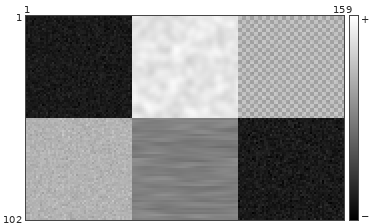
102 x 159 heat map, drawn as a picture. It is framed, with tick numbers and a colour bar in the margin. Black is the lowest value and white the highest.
It is made of 2 by 3 panels. Panel 1,1: very low, fine-grained, faint in contrast. Panel 1,2: very high, blotchy, faint in contrast. Panel 1,3: high, checkered. Panel 2,1: high, fine-grained, faint in contrast. Panel 2,2: middling, streaked across, faint in contrast. Panel 2,3: very low, fine-grained, faint in contrast.
